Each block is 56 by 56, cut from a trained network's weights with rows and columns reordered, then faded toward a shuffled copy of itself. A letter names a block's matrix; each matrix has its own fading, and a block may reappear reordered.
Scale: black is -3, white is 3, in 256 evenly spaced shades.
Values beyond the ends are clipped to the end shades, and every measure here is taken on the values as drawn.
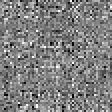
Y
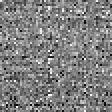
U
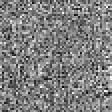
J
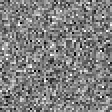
J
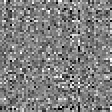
Y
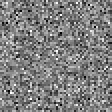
J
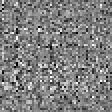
Y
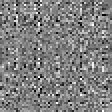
Y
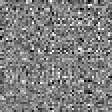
Y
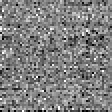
U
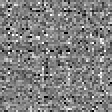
U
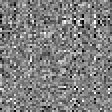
Y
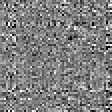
Y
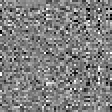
Y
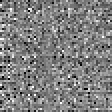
U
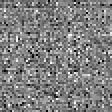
U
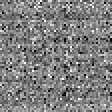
U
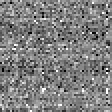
U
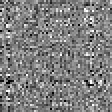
Y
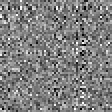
Y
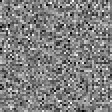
J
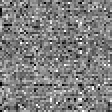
U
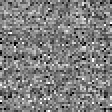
U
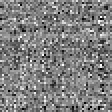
U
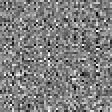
Y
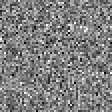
J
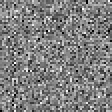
J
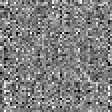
Y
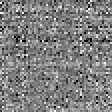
U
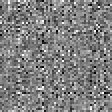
Y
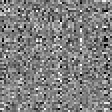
Y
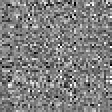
Y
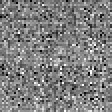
U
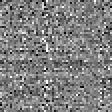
U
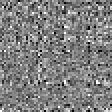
Y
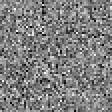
J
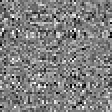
Y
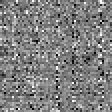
U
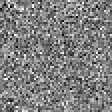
J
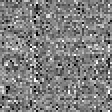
U
